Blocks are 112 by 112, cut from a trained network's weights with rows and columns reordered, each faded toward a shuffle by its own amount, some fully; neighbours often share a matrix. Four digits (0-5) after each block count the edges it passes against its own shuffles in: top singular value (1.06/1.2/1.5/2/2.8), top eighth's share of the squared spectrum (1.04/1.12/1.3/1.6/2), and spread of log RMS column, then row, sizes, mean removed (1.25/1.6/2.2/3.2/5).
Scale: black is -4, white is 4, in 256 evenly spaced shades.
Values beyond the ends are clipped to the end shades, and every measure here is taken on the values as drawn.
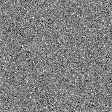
0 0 0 0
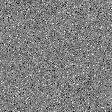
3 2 0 0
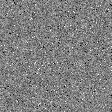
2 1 0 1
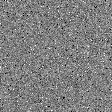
0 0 0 0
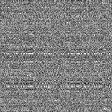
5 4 1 3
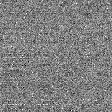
3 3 0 1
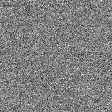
2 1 0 1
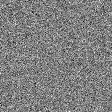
0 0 0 0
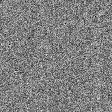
2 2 0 0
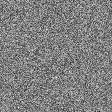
0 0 0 0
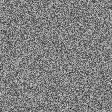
0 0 0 0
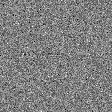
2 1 0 0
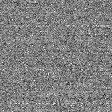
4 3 0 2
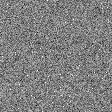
2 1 0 0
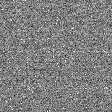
3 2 0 0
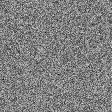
1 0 0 0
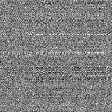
4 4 1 3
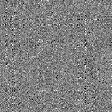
4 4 2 2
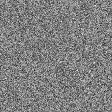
2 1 0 0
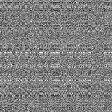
5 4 2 3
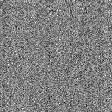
3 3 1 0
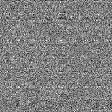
4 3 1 2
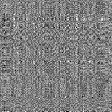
4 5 2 3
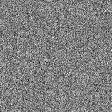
3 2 0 0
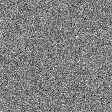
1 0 0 0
